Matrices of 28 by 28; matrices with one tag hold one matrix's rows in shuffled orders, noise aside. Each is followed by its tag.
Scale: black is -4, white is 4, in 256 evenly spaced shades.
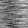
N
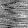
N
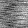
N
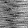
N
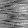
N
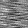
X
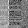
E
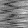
N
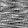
X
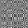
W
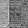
E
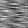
X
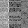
E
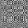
W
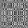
W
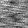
X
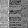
E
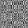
W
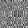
W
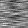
X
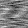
X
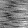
N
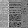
E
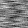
X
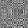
W
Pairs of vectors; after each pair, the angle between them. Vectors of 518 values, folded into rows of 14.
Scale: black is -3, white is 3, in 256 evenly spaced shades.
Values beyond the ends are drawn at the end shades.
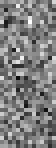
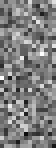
partly aligned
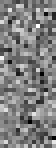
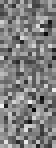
partly aligned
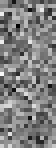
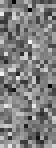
nearly parallel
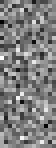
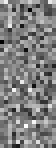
orthogonal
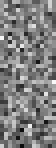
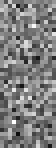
partly aligned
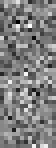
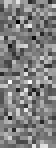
nearly parallel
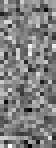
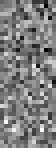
orthogonal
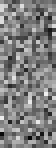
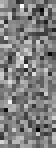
partly aligned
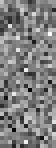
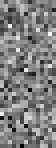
nearly parallel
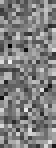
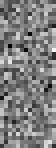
nearly parallel
